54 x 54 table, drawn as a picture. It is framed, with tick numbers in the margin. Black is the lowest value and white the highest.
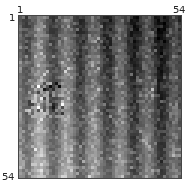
Histogram: bell-shaped. Ninth with the lowest average: top right. Odd patch: rougher, in the middle left. Slope: up to the bottom left. Stripes: upright, repeating 6 times. Roughest part: middle left.
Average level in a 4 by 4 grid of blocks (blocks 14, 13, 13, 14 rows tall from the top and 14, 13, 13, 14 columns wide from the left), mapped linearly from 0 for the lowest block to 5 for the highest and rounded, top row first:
2200
3311
4422
5533
